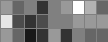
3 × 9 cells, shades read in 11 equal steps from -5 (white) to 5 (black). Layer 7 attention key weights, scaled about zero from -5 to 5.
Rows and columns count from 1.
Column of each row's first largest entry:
4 3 3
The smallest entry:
-5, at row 1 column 7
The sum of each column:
-6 4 7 8 -1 2 -6 -2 1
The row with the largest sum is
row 3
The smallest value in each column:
-4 1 0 2 -1 -1 -5 -2 -1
